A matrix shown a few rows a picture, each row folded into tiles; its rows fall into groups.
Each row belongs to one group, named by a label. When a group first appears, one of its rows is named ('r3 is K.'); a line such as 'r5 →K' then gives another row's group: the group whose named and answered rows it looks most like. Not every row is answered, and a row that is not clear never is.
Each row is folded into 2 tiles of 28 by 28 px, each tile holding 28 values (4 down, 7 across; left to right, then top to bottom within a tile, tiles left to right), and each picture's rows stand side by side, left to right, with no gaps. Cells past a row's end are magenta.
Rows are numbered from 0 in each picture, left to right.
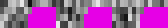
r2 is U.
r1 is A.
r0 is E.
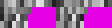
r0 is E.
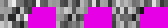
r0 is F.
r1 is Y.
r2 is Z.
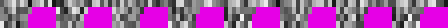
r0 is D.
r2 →F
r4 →E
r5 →D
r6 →Y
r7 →E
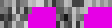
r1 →U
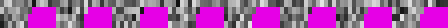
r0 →Z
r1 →A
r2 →Z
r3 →Y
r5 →Z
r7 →A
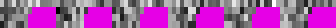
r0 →U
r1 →U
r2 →U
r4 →F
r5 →F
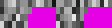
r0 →E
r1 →Y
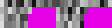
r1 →A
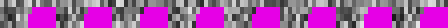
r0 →U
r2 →Z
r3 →A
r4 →F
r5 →E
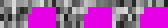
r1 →U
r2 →Y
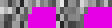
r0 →Y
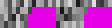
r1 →U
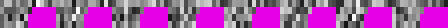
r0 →Z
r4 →F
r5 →Y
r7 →A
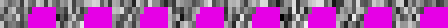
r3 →A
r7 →Z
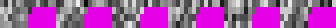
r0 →F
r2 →A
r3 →Y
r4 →E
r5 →F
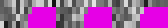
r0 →D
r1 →U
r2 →A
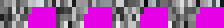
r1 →U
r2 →Z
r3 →D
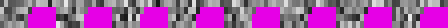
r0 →Z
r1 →F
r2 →U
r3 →Y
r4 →U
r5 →Z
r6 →Z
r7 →E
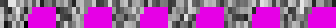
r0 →A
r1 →U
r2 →A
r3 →E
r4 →Z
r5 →A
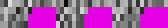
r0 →F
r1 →Y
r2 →F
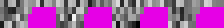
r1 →Y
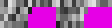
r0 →F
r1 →U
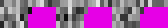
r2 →F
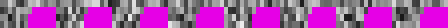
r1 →D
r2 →E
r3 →F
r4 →A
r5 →U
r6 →F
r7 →U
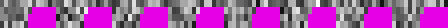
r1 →A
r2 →E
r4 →Z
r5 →U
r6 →F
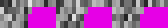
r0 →A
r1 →E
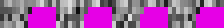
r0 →Z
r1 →E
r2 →E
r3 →Z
